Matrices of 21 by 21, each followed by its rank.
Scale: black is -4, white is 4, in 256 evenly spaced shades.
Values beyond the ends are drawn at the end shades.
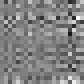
three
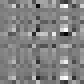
two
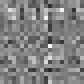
three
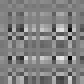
one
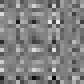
two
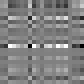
one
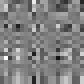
two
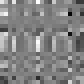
two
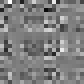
three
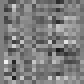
three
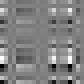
one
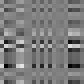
one
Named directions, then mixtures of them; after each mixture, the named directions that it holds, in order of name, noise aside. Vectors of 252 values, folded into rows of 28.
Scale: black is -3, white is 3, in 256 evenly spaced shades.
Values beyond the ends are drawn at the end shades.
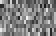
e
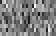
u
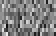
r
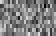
e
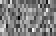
e, r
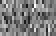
u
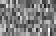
e, u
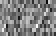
e, r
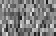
r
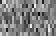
u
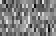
u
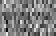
r, u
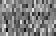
r, u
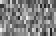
e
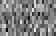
r, u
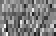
r, u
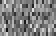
r, u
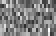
e, u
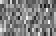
e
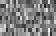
e, u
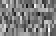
e, u
